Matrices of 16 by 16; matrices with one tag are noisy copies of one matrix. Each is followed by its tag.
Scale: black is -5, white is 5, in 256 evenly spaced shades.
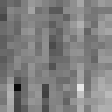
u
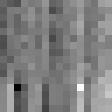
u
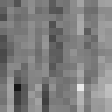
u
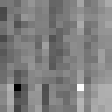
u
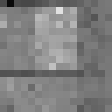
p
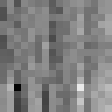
u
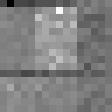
p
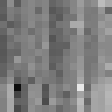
u
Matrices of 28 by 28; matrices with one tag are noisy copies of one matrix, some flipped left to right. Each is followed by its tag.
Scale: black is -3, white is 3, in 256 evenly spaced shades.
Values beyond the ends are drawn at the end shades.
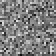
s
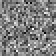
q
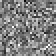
q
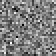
s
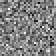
q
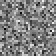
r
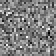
q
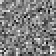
s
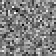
s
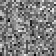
r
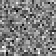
s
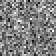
r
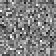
q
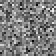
r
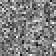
r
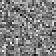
s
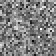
r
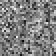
r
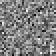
s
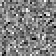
q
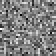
s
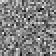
s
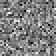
q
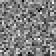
s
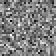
q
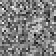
r
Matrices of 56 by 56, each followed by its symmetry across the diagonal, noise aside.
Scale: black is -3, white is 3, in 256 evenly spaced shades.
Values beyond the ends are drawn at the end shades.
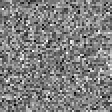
neither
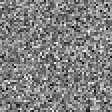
neither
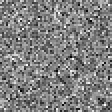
symmetric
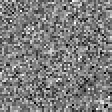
symmetric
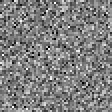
symmetric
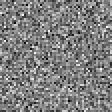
antisymmetric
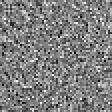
antisymmetric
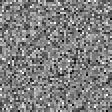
symmetric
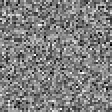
neither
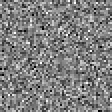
antisymmetric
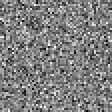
antisymmetric
